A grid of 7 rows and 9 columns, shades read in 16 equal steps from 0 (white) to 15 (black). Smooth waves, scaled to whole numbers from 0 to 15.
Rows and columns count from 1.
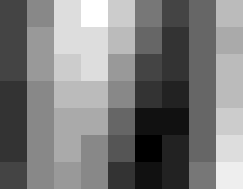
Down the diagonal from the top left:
11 6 3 4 9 15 13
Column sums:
80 47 27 27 51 83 88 62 23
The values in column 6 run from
8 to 15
